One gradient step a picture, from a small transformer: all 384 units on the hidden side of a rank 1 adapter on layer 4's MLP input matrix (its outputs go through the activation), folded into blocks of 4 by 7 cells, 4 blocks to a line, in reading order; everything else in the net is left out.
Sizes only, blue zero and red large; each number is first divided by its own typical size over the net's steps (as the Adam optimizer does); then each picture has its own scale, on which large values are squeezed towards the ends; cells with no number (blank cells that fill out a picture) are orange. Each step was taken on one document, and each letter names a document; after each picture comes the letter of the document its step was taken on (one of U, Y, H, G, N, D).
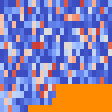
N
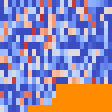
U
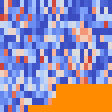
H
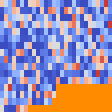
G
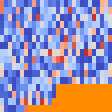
G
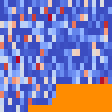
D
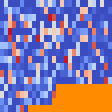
D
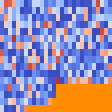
G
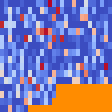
D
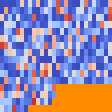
N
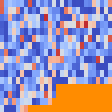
G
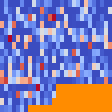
D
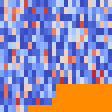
H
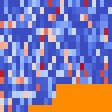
D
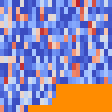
U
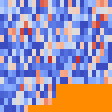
G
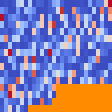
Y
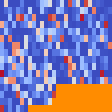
D
